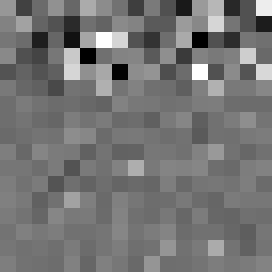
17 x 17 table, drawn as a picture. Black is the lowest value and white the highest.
Neither half mirrors the other. A horizontal seam about 30% of the way down splits the table, and the bottom part is calmer. No single row or column stands out from its neighbours. There is no overall slope. The distribution is heavy-tailed on both sides.
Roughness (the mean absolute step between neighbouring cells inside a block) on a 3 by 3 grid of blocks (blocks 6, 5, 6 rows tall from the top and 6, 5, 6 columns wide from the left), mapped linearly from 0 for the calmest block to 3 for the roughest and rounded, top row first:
223
000
000
